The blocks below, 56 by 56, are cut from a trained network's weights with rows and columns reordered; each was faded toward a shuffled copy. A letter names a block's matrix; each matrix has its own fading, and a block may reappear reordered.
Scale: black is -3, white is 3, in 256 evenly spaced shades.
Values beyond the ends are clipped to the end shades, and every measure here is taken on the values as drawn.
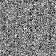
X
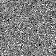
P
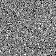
P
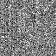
X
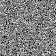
P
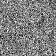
X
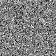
P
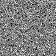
P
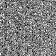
X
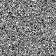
P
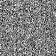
X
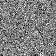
P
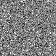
P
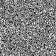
P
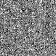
X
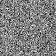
X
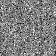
X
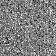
X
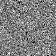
P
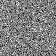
P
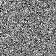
P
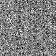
X
